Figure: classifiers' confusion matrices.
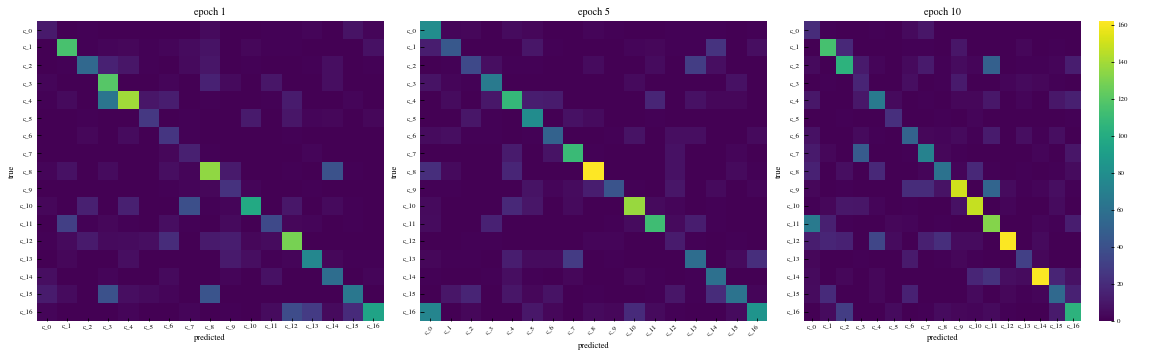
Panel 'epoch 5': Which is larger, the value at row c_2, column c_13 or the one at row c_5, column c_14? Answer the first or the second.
the first
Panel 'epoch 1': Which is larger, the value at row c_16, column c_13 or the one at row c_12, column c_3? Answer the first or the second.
the first
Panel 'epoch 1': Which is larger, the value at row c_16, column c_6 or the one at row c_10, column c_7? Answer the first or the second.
the second
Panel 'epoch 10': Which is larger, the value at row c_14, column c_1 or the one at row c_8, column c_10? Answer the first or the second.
the second
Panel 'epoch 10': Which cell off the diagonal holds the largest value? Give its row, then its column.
c_11, c_0
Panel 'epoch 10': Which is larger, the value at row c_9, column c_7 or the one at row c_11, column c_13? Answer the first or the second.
the first
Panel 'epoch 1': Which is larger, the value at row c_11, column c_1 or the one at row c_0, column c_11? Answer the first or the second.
the first
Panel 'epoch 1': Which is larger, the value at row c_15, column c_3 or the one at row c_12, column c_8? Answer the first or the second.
the first
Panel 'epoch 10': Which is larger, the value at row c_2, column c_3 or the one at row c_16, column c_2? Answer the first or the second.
the second
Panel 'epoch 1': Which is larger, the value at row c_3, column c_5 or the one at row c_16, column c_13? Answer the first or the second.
the second
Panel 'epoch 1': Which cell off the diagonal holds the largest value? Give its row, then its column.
c_4, c_3
